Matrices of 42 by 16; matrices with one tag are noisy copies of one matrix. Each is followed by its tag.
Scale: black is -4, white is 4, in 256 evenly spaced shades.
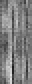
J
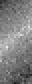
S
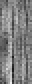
J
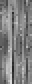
J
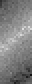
S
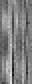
J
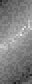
S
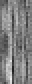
J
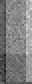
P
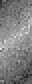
S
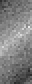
S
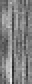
J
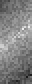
S
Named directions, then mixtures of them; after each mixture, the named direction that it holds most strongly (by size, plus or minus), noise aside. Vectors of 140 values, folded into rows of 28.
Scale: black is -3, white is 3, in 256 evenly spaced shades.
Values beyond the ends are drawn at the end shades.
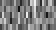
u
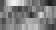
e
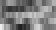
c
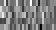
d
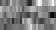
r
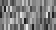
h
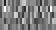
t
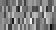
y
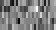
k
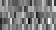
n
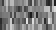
n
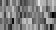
r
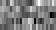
r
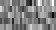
r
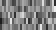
n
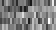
n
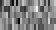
k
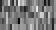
k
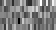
k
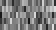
n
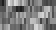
e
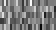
d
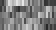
e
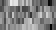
e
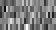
h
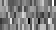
n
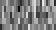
u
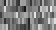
t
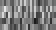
t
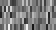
h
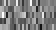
d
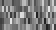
n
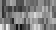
c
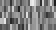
u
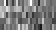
d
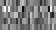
t
